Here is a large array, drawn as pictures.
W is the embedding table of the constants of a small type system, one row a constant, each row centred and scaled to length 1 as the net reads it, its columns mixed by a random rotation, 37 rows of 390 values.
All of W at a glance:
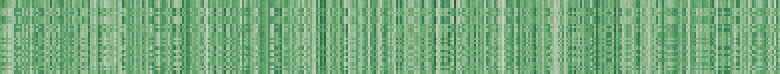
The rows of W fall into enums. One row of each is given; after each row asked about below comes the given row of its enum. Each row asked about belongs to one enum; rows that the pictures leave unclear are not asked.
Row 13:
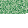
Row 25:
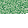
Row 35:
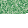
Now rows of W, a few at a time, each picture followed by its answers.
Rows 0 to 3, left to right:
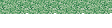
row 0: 25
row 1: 25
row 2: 25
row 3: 25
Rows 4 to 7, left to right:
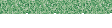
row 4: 35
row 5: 35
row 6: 13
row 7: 35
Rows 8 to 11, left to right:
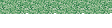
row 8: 25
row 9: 25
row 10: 25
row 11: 25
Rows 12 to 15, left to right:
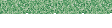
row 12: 35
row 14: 35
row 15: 35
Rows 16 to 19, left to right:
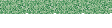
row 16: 13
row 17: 13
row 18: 13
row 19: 25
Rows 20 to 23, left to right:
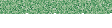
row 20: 13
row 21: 25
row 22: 13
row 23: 35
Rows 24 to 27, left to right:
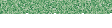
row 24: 35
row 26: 13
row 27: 35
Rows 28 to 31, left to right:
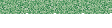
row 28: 25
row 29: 13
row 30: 13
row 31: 25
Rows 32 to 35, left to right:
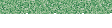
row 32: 25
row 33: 35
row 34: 25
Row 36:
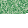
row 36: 35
